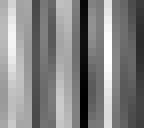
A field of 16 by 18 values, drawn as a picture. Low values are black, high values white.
The values follow a bell shape. The grain runs up and down. Upright stripes repeat 3 times across the table.
